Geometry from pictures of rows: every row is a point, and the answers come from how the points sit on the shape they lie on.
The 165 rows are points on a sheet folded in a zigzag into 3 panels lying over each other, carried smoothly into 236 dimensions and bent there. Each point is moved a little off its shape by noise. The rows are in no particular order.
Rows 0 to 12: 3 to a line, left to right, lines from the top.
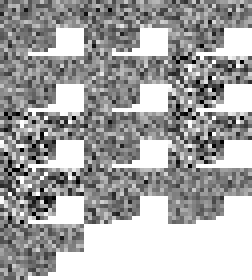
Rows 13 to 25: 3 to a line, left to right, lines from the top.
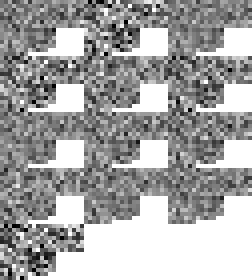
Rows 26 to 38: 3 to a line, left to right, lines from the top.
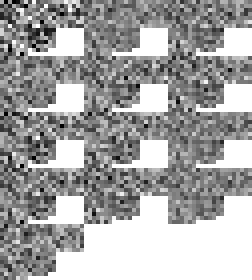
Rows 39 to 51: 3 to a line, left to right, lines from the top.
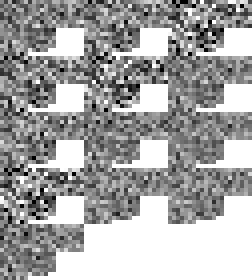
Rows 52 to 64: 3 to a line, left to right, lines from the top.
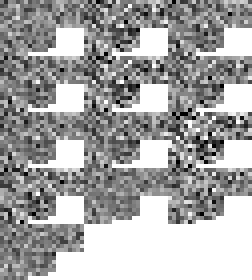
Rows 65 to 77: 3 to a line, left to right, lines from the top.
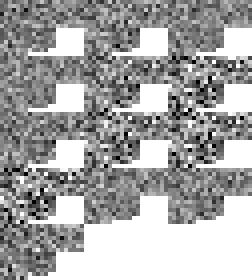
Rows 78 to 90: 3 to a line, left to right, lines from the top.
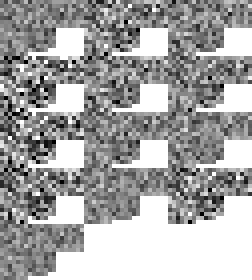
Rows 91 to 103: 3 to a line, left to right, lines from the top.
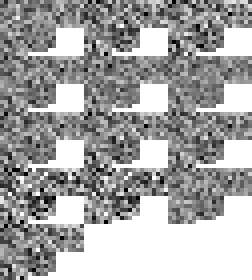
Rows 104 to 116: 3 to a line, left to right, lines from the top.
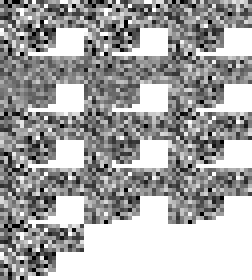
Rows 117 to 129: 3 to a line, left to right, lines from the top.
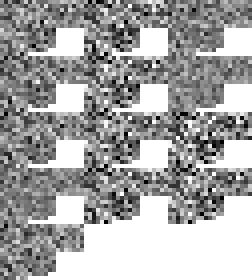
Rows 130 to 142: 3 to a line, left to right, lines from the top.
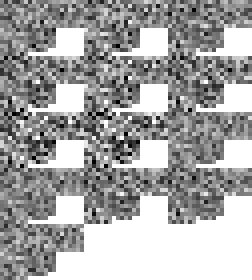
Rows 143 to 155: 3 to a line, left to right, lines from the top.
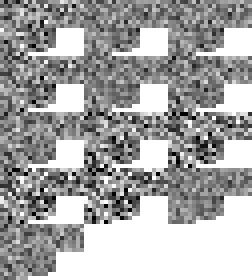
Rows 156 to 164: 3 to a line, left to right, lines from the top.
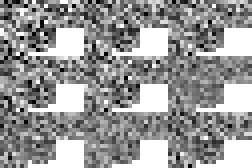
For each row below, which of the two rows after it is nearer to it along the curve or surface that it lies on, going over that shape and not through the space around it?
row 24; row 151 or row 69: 69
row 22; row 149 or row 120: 149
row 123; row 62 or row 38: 38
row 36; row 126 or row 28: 126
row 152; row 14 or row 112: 112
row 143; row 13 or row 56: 13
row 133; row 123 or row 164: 164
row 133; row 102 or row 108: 108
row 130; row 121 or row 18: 121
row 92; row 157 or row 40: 157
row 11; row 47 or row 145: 145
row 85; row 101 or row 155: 101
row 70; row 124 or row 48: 48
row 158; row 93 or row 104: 104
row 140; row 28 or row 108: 108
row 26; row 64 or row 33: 33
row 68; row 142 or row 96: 142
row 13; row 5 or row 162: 5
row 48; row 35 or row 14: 14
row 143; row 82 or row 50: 50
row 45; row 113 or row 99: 113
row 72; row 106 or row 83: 83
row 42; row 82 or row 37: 82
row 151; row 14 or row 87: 87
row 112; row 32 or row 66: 66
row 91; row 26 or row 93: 93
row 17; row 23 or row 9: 23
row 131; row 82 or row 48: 48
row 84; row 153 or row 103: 153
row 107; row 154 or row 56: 56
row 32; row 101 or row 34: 101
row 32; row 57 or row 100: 100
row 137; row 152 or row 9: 9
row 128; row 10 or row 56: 56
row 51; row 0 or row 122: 0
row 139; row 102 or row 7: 7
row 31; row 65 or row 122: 65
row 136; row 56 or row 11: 56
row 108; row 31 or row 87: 31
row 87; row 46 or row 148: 148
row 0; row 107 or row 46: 46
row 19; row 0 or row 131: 131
